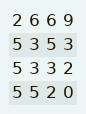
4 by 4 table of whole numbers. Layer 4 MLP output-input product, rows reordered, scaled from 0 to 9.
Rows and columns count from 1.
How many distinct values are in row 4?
3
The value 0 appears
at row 4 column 4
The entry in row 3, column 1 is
5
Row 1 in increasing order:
2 6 6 9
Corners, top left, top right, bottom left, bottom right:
2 9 5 0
